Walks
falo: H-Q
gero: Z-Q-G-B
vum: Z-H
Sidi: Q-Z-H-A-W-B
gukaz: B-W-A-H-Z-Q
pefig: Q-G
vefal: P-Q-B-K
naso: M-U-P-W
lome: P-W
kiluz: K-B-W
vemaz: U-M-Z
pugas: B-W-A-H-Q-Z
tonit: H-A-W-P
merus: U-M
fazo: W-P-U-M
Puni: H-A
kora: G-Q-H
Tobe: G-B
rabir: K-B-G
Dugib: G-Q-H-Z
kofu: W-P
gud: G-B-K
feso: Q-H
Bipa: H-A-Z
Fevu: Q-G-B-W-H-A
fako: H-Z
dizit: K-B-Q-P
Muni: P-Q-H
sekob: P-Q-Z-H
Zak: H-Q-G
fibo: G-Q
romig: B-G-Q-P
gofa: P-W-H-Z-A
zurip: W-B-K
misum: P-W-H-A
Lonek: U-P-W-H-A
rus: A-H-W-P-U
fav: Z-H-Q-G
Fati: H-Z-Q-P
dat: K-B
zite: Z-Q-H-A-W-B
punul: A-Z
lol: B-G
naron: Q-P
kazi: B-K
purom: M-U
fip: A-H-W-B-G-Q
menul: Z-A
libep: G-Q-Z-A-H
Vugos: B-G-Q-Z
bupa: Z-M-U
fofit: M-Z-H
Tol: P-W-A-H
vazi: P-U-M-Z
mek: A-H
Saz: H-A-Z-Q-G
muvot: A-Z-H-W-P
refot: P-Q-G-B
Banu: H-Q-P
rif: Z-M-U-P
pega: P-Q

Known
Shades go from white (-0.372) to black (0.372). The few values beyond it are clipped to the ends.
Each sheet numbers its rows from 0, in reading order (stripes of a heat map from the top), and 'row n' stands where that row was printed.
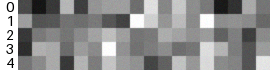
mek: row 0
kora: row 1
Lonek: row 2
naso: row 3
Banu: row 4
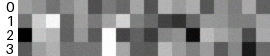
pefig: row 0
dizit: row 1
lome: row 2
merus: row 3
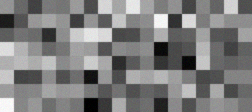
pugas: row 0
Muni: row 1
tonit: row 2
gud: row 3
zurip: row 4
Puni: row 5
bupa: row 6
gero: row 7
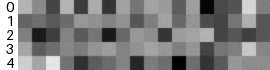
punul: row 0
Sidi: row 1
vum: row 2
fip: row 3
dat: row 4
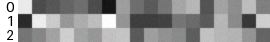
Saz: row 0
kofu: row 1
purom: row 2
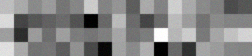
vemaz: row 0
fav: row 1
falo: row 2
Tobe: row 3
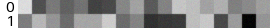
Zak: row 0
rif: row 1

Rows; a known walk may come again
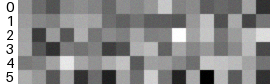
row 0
Fevu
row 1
bupa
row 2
falo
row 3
libep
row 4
purom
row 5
lol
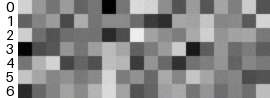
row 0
Vugos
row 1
Fati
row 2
Dugib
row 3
Tol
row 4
kiluz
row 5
vemaz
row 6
rus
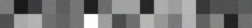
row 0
vum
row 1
merus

